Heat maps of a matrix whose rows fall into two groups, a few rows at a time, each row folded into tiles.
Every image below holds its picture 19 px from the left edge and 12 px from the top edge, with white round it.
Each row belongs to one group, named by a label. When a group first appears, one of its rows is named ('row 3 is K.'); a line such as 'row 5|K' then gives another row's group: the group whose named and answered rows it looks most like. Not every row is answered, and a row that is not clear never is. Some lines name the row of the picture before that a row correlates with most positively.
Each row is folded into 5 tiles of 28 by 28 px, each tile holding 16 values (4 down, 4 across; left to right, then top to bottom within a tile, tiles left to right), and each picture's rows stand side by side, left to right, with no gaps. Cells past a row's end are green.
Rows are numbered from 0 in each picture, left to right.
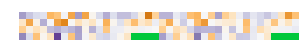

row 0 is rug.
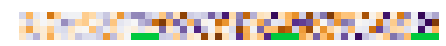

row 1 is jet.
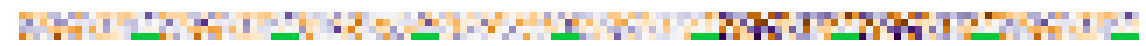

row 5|rug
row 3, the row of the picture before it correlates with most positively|2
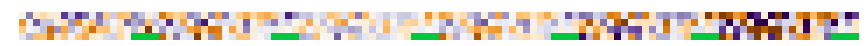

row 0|jet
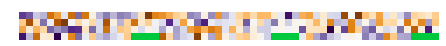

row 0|rug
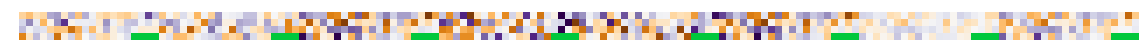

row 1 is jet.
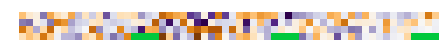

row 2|rug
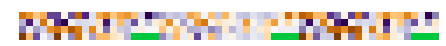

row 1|rug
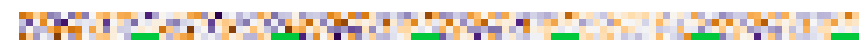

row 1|jet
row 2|rug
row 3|rug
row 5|rug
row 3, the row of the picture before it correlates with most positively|1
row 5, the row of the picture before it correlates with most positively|1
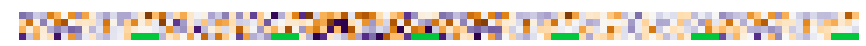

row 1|jet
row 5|rug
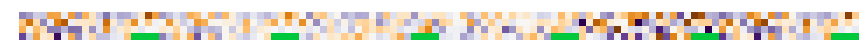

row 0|rug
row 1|rug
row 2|jet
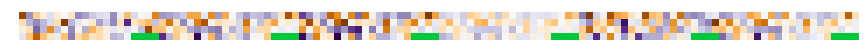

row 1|rug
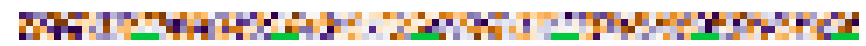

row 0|rug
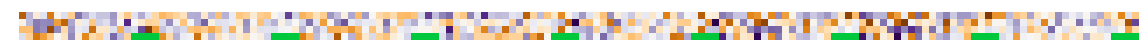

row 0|jet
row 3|jet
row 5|rug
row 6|rug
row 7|jet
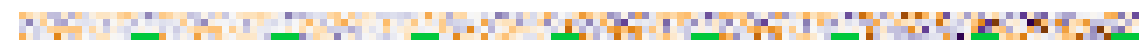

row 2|rug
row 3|jet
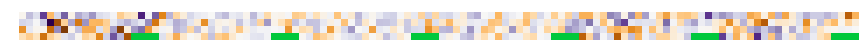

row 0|jet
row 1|jet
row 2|jet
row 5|rug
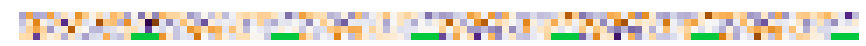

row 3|rug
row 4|rug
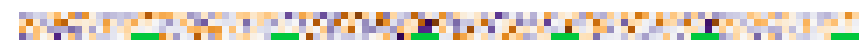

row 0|rug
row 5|rug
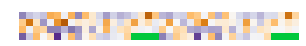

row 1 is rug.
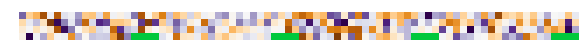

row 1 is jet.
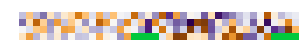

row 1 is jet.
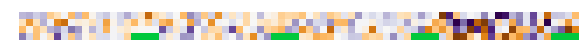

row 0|rug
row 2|jet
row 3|jet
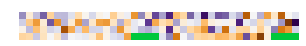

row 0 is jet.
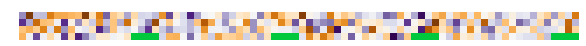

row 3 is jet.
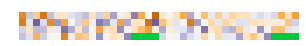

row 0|jet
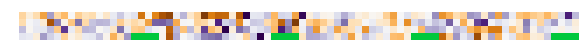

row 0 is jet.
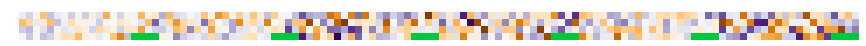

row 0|jet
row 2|rug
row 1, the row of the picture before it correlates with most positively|2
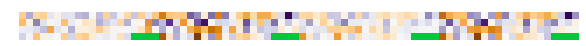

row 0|jet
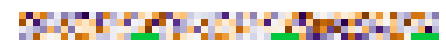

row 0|jet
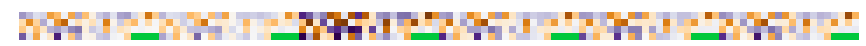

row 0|rug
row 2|rug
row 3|rug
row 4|rug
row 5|rug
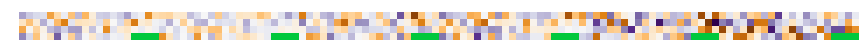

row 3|rug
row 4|jet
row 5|jet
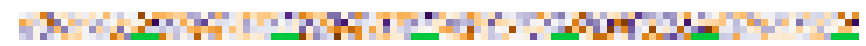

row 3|jet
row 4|jet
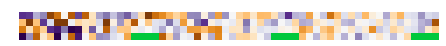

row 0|rug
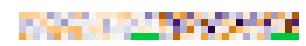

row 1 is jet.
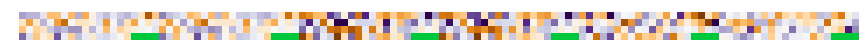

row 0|rug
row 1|rug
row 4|jet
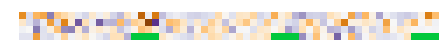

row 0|jet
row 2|rug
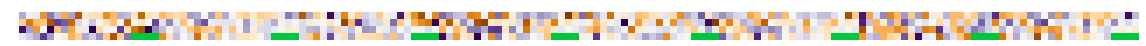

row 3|rug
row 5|rug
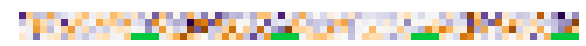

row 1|jet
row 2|jet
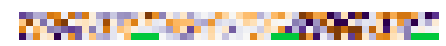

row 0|rug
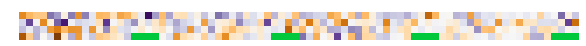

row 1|jet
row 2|rug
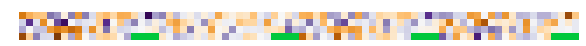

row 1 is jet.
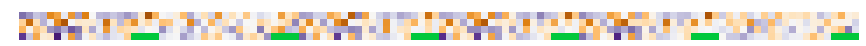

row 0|rug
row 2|rug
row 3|rug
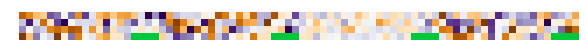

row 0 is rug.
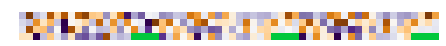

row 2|rug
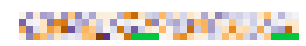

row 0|jet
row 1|jet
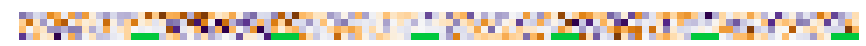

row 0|rug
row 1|jet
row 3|jet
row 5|jet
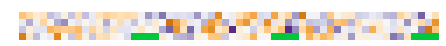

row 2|jet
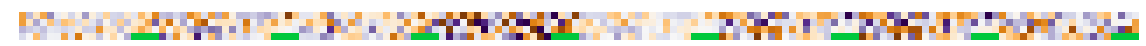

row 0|jet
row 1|rug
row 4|rug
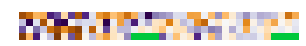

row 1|rug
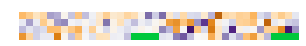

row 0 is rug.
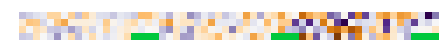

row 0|rug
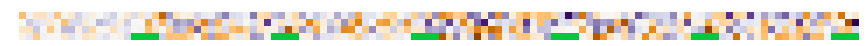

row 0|jet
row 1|jet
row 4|jet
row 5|jet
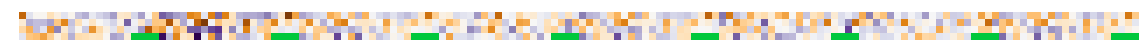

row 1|rug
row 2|rug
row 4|rug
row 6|jet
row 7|rug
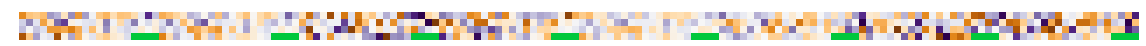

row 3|rug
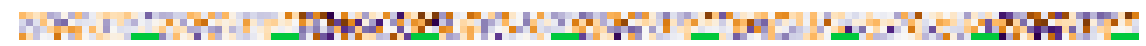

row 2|jet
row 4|rug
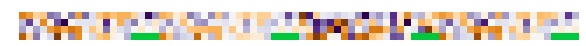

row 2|jet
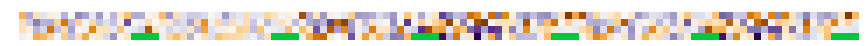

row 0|jet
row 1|jet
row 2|jet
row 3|rug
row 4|jet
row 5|rug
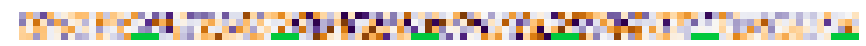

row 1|jet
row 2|jet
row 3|jet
